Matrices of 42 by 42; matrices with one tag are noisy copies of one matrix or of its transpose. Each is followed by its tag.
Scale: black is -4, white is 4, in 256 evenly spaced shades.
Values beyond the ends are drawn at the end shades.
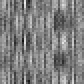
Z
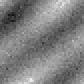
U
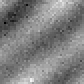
U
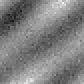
U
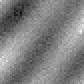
U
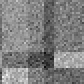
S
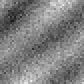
U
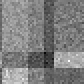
S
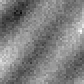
U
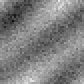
U
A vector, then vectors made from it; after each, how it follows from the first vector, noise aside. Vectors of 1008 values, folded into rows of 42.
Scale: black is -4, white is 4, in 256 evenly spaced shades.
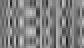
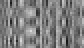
copied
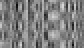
reversed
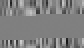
partly zeroed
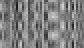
reversed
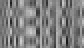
copied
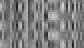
reversed
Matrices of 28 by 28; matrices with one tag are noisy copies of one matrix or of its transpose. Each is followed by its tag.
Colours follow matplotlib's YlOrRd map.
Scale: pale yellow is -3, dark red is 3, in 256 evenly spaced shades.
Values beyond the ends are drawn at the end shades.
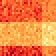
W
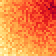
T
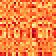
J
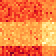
W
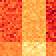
W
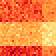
W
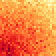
T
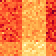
W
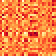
J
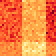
W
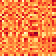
J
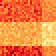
W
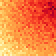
T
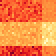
W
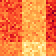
W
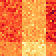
W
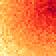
T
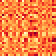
J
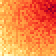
T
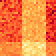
W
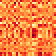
J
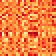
J
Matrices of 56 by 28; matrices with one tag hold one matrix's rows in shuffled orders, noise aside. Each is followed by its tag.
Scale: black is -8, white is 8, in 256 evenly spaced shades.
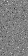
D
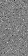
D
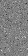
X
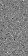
D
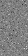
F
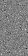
X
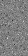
D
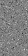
F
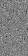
X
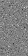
F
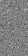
F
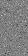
X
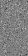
X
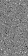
X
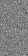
X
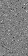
F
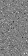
F
